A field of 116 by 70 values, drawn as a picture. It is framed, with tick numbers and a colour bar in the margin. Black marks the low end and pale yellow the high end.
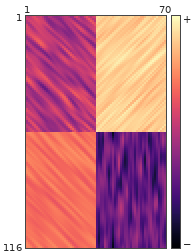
It is made of 2 by 2 panels. Panel 1,1: middling, slanting down to the right. Panel 1,2: very high, slanting up to the right, faint in contrast. Panel 2,1: high, slanting down to the right, faint in contrast. Panel 2,2: low, streaked downward.
